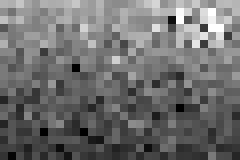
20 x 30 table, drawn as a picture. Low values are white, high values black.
Odd patch: rougher, in the top right. Grain: fine. Slope: up to the bottom. Roughest part: top right. Ninth with the lowest average: top right. Stripes: none.
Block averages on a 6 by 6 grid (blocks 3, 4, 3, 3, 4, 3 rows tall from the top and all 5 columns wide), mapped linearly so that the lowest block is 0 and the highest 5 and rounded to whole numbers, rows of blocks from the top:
1 1 1 1 1 0 / 2 2 2 2 1 1 / 3 3 3 2 3 2 / 4 3 3 4 3 3 / 4 4 4 4 4 4 / 5 5 5 5 4 5
